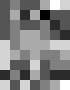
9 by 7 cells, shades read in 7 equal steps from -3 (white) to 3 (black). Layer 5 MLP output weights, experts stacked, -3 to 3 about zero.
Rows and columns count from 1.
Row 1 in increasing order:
-3 -2 -1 0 1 1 1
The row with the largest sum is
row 8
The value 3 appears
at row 2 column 5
